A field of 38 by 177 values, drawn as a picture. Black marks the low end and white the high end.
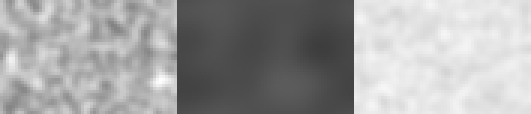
The table splits into one row of 3 panels. Panel 1,1: high, blotchy. Panel 1,2: low, smooth, faint in contrast. Panel 1,3: very high, blotchy, faint in contrast.
